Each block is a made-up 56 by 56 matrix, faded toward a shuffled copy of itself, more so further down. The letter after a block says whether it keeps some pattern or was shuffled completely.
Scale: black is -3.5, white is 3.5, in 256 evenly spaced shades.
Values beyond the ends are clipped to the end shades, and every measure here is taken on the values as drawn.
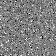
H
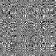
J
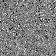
H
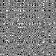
J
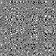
J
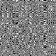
J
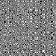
J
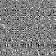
J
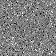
H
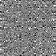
J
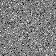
H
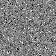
H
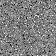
H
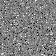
H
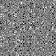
J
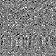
J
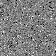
H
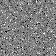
H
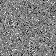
H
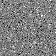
H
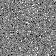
H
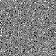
J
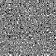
J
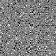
J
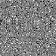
J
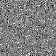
J
